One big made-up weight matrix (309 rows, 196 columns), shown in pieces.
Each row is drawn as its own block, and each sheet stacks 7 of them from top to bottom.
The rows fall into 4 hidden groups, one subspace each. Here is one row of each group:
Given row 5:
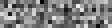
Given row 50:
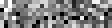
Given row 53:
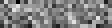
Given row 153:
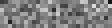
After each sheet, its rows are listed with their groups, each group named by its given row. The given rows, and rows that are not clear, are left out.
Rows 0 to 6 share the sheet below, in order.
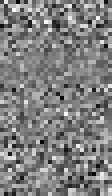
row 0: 53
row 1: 5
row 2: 50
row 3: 50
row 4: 50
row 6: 50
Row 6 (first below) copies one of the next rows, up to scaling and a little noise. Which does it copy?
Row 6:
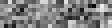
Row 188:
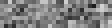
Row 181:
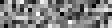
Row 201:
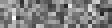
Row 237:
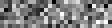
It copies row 188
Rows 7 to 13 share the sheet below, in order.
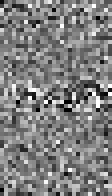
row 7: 153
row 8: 50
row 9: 53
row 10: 5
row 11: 50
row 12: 153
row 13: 53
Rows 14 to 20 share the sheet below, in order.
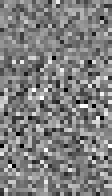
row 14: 153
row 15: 50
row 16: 50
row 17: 5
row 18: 53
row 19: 153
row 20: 53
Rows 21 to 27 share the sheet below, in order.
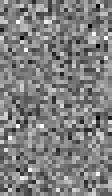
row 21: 53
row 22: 153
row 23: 53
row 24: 50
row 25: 5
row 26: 5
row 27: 53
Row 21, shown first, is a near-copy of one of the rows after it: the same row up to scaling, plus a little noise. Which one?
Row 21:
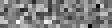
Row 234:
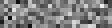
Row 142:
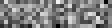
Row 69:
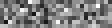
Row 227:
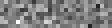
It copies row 227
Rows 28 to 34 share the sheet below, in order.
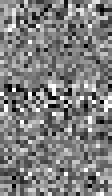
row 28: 50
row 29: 5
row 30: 5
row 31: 50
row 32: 50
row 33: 53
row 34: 50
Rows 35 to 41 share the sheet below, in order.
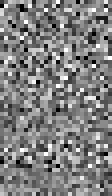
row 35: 153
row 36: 153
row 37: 153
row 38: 53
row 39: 50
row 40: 53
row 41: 153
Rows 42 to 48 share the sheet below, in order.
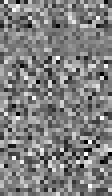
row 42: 53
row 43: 53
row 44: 153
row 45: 5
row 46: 53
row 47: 5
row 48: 50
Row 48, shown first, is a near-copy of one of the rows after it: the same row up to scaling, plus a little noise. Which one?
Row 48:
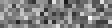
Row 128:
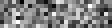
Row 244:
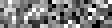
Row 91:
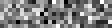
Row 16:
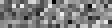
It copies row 91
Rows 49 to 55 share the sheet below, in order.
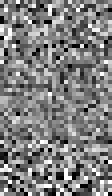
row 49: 53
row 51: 153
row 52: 5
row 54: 5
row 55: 5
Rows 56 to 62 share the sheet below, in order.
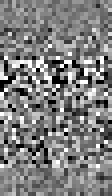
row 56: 5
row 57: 5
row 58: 53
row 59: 153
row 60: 50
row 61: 53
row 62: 50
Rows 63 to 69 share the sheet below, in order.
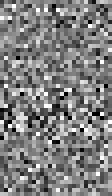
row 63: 5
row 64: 50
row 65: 53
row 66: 53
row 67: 50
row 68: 153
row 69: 53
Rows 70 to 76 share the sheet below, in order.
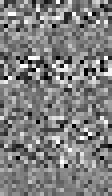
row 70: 5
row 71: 53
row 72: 53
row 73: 53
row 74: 5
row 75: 153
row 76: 5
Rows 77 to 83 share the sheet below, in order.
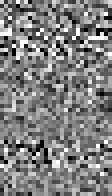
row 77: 53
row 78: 50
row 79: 53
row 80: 50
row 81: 153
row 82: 53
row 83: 53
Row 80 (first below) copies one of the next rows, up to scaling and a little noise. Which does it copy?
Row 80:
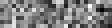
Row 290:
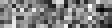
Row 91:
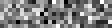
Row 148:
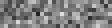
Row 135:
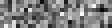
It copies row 290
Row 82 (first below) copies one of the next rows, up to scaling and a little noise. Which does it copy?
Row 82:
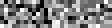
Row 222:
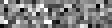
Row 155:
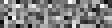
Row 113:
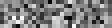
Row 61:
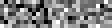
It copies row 61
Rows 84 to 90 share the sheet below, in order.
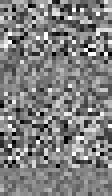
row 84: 53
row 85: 5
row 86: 50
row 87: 53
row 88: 5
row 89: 5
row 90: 53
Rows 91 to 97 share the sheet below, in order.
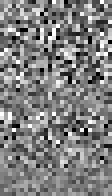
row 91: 50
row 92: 5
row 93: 53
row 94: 53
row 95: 50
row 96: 153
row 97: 50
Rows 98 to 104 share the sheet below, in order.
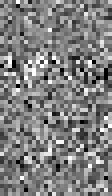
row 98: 53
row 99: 153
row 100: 50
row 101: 53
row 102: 153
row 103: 53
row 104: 153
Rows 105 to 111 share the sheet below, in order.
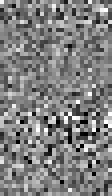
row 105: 5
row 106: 53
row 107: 5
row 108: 5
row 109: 153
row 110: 53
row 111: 50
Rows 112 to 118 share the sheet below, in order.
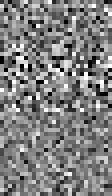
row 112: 153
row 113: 53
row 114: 50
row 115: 5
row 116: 153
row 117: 153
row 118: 53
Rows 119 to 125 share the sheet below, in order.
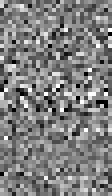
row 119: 153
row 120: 5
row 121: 5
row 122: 153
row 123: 5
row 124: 50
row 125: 153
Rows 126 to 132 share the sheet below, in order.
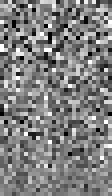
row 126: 50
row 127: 53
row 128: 50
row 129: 53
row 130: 153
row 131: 153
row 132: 50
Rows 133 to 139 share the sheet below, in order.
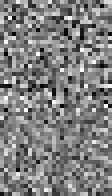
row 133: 53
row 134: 5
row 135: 50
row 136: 5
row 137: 153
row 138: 50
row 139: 53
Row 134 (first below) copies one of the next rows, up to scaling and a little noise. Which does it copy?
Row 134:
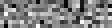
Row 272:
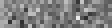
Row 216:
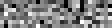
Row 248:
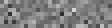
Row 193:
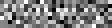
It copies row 216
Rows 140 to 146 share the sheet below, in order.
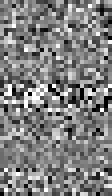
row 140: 50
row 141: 5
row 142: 53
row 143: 50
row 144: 53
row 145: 153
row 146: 53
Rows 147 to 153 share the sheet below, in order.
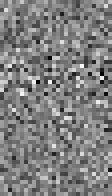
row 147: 50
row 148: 50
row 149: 153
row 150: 153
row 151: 53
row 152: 50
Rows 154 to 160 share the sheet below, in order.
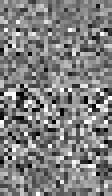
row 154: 53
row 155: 53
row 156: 53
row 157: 5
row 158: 153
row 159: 53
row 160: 50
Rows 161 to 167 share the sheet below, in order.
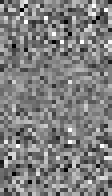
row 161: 153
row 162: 50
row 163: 153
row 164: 50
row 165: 53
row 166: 53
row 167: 5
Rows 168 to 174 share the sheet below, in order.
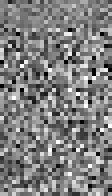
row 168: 5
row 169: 53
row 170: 153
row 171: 50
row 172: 153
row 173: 53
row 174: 50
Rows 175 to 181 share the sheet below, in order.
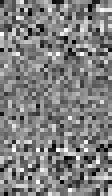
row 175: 50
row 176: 5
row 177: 50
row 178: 5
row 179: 50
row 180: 5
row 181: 50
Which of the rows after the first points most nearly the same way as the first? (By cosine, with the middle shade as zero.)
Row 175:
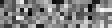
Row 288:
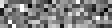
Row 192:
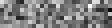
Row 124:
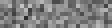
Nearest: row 124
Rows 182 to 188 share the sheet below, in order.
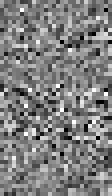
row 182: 153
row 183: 50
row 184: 53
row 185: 153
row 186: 5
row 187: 50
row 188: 50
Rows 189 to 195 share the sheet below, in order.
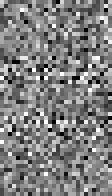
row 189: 153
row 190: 153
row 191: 5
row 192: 50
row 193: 5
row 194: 5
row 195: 5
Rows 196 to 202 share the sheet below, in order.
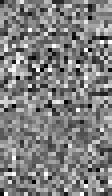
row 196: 50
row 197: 5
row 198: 50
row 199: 5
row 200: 153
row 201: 50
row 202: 5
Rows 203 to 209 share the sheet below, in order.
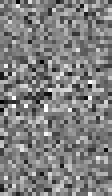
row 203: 53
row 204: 5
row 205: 53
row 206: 5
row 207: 53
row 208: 153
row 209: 53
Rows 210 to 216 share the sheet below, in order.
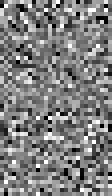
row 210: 153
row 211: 53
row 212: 53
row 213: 53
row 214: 5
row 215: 5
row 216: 5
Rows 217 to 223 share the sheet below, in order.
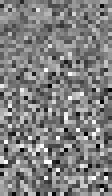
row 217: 5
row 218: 5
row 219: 53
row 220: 153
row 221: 5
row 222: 53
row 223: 153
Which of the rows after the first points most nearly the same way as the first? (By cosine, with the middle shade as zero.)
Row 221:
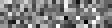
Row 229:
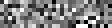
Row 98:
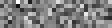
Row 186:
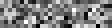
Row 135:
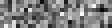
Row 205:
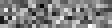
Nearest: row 229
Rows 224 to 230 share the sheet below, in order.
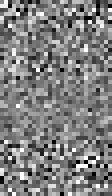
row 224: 5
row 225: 50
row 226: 50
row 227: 53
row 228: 5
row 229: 5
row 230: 153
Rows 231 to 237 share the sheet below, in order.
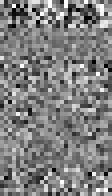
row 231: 50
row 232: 153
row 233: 153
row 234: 53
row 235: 53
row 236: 50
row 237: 50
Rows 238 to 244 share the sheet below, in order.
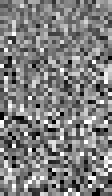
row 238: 50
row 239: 5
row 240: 50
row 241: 5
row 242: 153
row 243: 50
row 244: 50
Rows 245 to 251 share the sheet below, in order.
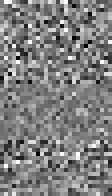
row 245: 5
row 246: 5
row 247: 53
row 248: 5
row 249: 153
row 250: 50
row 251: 50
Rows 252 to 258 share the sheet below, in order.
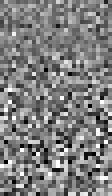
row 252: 53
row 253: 5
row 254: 53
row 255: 5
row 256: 5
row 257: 53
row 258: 50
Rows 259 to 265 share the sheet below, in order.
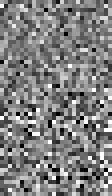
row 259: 153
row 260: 5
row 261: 153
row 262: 153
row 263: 53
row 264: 153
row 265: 153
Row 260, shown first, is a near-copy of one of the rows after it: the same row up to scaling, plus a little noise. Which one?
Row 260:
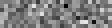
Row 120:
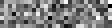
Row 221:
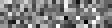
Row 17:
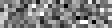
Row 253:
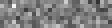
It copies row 17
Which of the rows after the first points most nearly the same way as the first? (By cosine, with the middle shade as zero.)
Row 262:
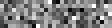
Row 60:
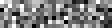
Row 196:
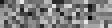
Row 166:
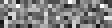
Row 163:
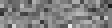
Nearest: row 166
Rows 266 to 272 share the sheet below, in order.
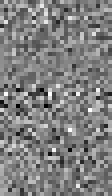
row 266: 53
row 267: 50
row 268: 5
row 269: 53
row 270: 53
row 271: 153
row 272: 5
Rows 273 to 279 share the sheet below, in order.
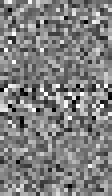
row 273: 5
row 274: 5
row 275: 50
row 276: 153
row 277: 50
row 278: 53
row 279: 53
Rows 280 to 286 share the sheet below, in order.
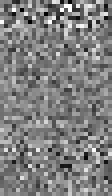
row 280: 53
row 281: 5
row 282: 50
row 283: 53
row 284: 5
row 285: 5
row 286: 153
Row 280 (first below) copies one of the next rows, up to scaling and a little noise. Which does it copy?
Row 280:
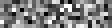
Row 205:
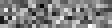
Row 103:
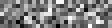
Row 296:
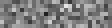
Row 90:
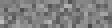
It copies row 296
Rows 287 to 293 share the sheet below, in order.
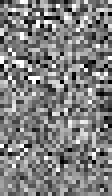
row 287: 5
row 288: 153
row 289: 153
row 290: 50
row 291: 153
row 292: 153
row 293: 153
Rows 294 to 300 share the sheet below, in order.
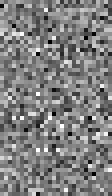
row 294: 153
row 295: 153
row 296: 53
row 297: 5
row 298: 50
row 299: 5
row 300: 153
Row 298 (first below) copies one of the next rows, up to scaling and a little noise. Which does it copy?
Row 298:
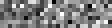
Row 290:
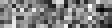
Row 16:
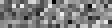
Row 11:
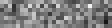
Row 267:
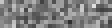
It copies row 16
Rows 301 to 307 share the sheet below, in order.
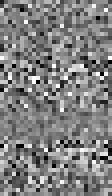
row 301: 153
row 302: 53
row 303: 153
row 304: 153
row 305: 5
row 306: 153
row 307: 50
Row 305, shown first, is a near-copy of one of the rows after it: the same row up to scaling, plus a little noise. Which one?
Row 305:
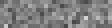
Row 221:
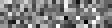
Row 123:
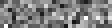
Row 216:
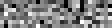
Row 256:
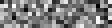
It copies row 123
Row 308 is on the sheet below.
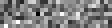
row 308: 50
